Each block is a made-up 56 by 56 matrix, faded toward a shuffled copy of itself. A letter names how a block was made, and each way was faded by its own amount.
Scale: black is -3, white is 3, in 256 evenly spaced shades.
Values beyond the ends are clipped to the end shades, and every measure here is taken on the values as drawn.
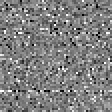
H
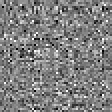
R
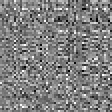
R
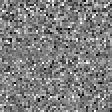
H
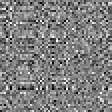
R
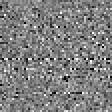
H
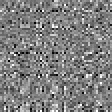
R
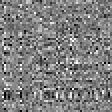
R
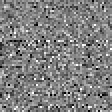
H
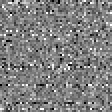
H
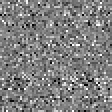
H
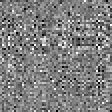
R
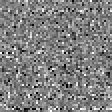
H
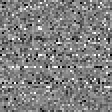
H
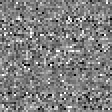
H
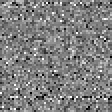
H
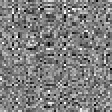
R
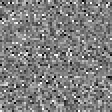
H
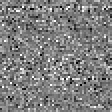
H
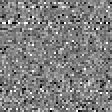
H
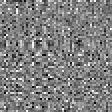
R
